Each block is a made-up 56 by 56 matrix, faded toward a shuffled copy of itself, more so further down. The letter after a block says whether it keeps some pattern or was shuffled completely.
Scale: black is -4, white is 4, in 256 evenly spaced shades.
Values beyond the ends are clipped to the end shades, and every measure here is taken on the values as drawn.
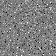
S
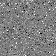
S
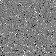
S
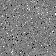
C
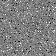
C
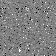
S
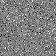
C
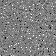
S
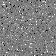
C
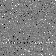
S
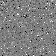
S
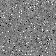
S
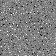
C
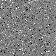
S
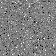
S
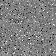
C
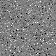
C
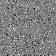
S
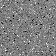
C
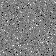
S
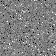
C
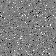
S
